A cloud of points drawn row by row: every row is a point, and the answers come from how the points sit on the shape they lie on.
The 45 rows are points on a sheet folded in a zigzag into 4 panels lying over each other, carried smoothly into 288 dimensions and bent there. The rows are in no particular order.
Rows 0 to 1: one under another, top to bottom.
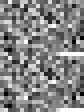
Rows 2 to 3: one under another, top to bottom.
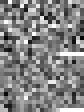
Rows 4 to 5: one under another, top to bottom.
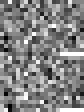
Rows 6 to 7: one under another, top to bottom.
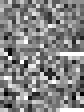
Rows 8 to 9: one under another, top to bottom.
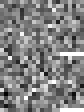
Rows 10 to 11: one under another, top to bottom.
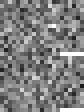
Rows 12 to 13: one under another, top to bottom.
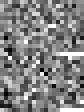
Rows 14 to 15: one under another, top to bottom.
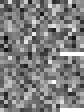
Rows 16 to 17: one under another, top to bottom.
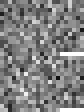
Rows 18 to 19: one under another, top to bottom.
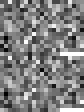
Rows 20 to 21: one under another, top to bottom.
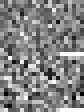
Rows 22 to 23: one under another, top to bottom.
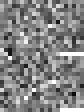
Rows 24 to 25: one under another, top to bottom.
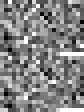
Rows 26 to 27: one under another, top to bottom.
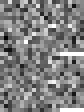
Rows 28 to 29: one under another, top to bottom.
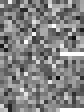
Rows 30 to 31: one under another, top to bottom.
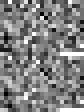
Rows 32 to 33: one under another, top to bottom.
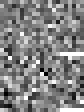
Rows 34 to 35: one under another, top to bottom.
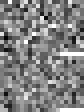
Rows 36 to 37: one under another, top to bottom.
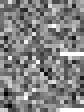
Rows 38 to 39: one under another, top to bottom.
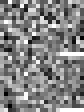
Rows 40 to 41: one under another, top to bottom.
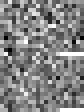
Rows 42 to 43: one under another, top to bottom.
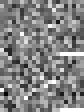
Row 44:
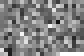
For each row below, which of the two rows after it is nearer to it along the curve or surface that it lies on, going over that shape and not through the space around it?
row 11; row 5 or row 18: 5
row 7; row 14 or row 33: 33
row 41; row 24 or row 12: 12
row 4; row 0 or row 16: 0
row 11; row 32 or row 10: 32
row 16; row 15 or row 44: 44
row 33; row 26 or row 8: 26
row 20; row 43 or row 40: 40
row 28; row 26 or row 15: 26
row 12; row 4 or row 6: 6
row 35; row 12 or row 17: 12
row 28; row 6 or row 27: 27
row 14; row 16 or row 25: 25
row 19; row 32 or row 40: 40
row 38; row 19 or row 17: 19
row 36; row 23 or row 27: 27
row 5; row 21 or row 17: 17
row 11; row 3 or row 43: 3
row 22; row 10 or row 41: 41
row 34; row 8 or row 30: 30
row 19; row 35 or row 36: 36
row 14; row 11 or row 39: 39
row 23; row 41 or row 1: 1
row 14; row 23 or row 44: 23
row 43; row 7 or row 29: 7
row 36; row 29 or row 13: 13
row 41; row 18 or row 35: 35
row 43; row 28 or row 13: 13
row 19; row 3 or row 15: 15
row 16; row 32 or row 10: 32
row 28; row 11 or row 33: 33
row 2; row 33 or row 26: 33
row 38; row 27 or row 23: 23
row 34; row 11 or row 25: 25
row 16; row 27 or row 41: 41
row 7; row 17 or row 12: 12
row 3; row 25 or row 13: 25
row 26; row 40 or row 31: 31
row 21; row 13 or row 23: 13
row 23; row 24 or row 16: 24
